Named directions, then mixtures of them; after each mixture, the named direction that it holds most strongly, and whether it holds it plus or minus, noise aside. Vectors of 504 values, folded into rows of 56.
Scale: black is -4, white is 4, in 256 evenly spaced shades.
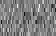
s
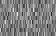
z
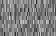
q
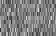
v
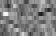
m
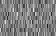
z, plus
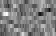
m, plus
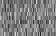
q, minus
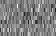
s, plus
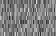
q, minus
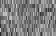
v, minus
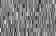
z, plus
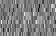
s, minus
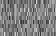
q, minus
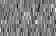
s, minus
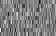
z, plus
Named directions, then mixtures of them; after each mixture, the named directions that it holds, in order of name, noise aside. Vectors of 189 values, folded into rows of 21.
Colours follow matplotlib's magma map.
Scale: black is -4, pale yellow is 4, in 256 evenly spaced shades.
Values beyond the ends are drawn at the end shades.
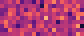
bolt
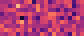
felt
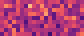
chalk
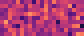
bolt, chalk, felt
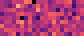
felt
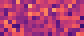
bolt, chalk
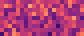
chalk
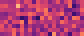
chalk, felt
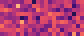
felt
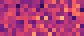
bolt, chalk, felt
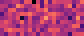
bolt, felt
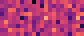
bolt, felt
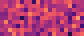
bolt, chalk, felt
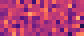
bolt, chalk, felt
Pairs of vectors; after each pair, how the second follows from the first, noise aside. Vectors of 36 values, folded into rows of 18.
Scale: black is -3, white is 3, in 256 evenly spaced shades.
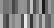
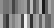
copied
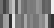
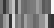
copied
